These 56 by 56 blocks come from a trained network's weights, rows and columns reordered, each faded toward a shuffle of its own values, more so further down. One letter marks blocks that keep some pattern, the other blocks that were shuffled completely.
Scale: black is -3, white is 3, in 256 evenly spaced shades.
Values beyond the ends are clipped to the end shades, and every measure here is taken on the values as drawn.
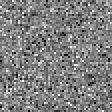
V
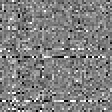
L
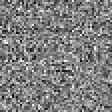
L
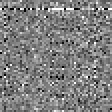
L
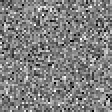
V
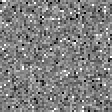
V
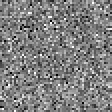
V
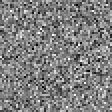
V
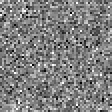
V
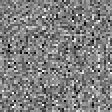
L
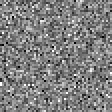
V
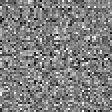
L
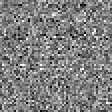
L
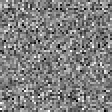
L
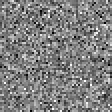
V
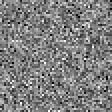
V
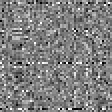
L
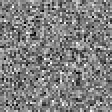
L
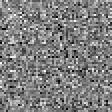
L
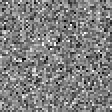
V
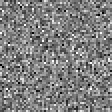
V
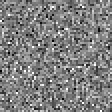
V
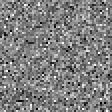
V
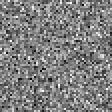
V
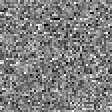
L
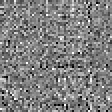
L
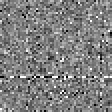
L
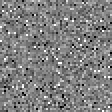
V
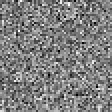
V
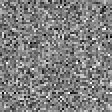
L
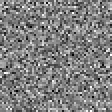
L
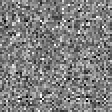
L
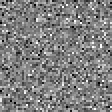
V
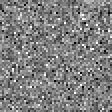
V
